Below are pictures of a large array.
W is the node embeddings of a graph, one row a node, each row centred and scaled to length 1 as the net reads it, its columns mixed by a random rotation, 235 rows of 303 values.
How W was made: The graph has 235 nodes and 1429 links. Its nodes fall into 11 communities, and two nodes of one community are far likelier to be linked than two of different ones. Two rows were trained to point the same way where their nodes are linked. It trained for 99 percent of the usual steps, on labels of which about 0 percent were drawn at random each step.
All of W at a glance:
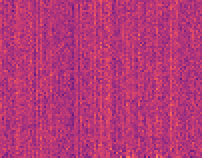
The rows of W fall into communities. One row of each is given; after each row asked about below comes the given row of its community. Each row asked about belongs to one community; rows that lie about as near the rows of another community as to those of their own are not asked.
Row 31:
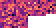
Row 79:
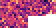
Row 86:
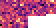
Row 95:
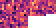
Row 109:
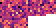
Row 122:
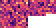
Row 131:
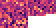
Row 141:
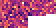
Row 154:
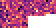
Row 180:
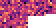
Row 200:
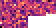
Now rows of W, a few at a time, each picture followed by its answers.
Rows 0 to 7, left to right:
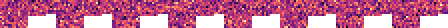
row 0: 122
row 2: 31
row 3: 79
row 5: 122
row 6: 131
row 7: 95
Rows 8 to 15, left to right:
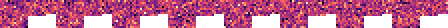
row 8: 200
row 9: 200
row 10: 131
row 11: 141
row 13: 95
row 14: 141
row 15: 200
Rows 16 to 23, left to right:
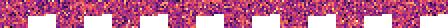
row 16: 79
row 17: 200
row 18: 131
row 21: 86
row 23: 154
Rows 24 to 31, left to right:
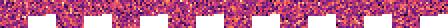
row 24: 200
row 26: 141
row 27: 180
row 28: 154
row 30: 131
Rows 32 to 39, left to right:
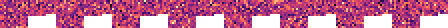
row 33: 79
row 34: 31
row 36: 86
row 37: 154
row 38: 79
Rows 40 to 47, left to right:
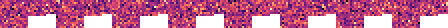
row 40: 141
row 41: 154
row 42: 79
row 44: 86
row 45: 79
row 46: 86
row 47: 131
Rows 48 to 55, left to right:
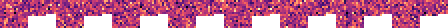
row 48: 31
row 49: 122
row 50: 95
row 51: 122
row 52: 86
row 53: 79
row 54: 122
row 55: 154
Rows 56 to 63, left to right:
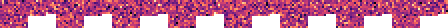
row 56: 154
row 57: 122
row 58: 141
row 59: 79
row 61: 141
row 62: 31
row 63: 141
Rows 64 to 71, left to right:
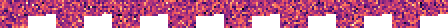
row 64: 95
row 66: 154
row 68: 154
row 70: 109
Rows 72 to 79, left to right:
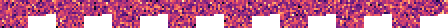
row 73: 31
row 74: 122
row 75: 31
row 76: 180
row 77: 109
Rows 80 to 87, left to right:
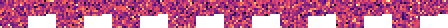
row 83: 31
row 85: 141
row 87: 200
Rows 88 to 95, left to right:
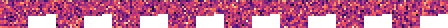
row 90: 79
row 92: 79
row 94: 154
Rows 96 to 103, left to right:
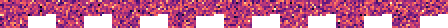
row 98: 86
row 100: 200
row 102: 131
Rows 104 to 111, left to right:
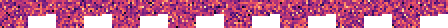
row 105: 31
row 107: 180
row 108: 95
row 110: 31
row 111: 95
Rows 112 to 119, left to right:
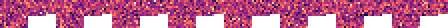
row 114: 141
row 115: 109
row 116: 180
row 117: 141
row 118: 141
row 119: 141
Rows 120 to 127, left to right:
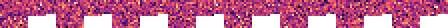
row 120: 131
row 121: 95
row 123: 95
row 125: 109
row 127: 79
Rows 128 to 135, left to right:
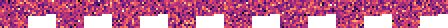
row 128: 122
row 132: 141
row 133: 131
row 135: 180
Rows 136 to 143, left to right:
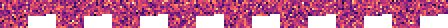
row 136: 95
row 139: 95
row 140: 95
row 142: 109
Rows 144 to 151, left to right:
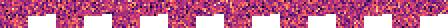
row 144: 154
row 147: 31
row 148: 154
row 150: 122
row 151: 79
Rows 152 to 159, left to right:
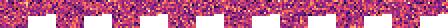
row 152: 200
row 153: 122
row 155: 141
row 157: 141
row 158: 122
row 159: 180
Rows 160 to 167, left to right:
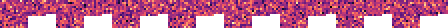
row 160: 31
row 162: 86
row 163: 154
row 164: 200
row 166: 200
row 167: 95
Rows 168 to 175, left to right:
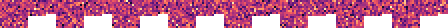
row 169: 95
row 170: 131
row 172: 109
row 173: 131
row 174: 109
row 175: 86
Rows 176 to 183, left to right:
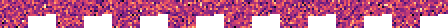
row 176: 79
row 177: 79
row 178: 122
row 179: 95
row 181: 154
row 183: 141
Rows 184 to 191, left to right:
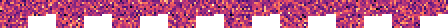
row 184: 86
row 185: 131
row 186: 122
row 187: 180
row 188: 154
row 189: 180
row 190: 131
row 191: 154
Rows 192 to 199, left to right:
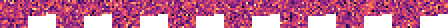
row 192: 86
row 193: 180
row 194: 95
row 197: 200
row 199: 109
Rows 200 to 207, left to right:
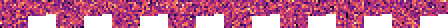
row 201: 200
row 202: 180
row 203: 154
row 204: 131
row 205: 180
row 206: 200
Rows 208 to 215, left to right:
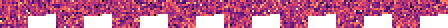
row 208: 200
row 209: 154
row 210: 31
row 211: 95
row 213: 180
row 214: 122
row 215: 109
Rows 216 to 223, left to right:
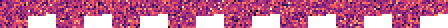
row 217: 95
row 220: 122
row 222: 131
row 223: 122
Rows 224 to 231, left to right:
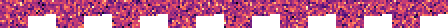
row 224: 131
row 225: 95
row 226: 180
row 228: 200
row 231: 154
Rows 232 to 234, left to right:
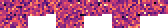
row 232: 154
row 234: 95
